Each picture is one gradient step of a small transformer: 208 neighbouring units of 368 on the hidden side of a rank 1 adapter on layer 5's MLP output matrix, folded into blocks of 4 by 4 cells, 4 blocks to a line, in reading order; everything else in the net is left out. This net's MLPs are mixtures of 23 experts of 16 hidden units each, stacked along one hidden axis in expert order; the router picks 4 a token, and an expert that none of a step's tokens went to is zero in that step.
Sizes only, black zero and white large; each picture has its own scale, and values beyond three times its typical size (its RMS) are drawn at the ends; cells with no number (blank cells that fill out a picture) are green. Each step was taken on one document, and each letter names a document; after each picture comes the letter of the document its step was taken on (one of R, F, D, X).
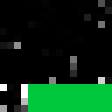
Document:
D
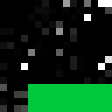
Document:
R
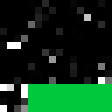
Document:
D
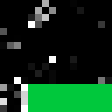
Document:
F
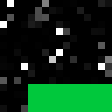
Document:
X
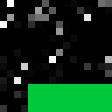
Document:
X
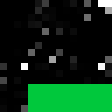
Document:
R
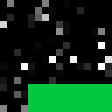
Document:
X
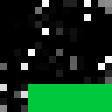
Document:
R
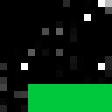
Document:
R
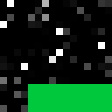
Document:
X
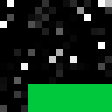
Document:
X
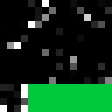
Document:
D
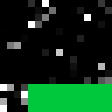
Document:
D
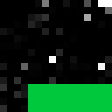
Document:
R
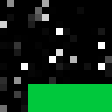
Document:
X
